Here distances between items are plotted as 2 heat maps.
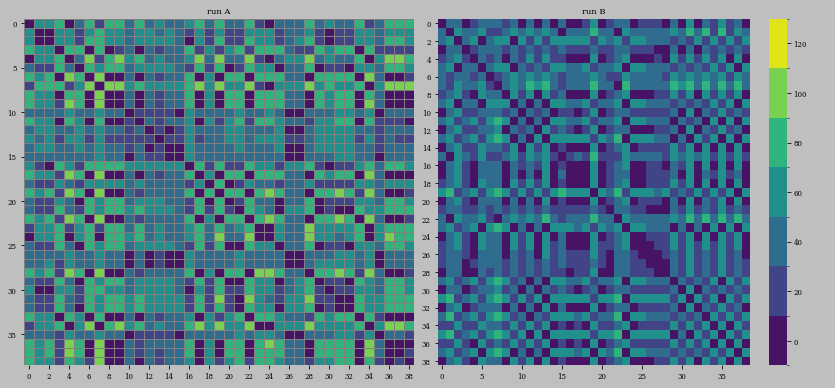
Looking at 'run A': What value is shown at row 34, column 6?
100
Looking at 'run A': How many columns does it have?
39
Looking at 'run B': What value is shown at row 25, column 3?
20
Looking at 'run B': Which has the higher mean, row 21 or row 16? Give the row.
21
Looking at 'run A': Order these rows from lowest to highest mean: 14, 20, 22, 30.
14, 20, 30, 22
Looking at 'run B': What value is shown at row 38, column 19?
60
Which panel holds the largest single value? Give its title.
run A
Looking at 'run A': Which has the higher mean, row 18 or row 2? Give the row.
2
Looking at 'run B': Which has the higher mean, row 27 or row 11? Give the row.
11
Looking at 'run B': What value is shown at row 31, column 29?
20
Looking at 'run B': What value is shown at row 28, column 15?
20
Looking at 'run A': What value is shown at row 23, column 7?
20
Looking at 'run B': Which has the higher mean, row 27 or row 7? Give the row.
7
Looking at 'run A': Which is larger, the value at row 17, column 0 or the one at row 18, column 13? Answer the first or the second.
the first
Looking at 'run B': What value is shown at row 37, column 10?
40
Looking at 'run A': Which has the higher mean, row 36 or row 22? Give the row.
22
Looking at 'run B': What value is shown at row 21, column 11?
40
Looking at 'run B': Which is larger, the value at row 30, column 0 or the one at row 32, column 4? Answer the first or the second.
the second
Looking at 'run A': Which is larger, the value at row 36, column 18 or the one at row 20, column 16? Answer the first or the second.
the first
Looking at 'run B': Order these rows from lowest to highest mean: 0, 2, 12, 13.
0, 12, 13, 2
